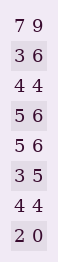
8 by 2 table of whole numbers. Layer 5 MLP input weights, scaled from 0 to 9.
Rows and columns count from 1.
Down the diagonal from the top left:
7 6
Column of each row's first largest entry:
2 2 1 2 2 2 1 1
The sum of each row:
16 9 8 11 11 8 8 2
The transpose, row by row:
7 3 4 5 5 3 4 2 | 9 6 4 6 6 5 4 0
